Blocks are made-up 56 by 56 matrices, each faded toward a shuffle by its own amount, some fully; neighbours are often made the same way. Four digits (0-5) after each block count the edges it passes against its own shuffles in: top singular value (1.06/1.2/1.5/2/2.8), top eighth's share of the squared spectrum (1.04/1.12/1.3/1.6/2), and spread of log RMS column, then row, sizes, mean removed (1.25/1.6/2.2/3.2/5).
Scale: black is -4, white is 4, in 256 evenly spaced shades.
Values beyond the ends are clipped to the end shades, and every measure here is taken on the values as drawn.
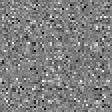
3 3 1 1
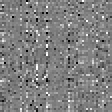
4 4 3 1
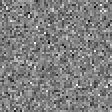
0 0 0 0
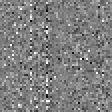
2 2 2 0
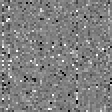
2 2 2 0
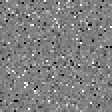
2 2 0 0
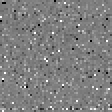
2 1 0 0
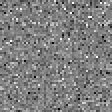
2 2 0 0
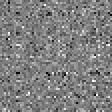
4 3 2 1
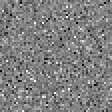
0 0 0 0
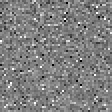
0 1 0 0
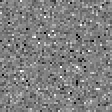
0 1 0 0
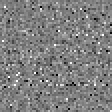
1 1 0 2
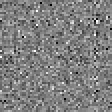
3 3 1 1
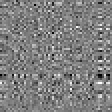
4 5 3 3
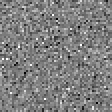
2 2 0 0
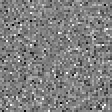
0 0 0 0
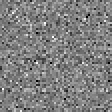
3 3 1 1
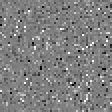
2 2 0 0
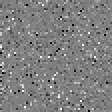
1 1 0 0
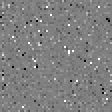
1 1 0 0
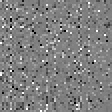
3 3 2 0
